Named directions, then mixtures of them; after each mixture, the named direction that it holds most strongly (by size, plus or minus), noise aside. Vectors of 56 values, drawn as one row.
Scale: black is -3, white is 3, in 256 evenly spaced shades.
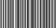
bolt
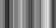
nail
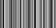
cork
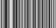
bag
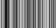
bag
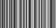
bolt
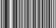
bag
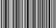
bag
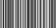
bolt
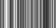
bag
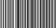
bolt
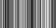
nail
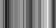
nail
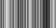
nail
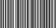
bolt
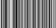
bag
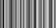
cork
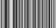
bag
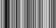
nail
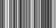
nail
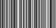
bolt
